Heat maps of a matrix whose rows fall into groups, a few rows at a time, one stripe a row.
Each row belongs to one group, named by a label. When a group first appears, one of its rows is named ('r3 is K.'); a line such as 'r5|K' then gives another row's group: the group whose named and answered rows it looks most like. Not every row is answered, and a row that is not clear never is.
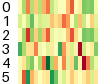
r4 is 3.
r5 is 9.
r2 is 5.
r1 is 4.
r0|5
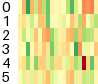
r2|5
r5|5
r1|3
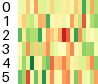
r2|4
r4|4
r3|5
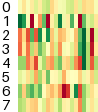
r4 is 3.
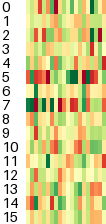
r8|9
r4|9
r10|5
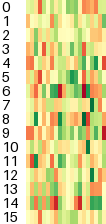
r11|9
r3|9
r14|5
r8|5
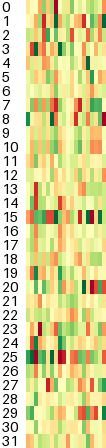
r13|5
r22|4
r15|3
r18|5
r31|3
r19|9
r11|9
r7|5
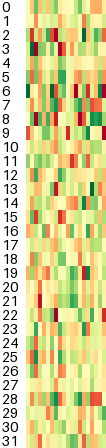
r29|3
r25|9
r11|4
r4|9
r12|9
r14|4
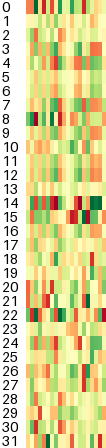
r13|9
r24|5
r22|9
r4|5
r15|4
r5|5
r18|3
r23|4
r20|9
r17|9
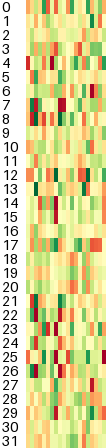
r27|3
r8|9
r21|9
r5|9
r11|5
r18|4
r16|9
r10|3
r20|4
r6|3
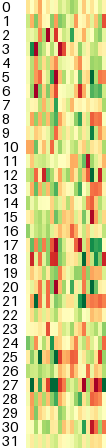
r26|4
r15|3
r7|3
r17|5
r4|5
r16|4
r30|3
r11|4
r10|9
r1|9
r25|4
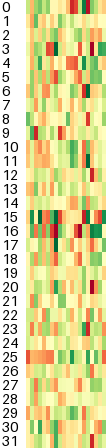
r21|9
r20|3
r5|5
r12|3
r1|9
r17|3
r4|4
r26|3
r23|4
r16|5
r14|4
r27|5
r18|5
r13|9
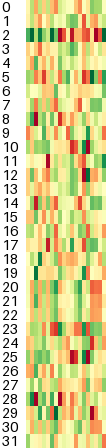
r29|3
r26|9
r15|9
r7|5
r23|5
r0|5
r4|9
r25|4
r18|4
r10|4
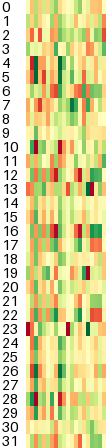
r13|3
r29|9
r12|5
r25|9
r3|3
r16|5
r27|9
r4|9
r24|9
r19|4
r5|9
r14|9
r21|5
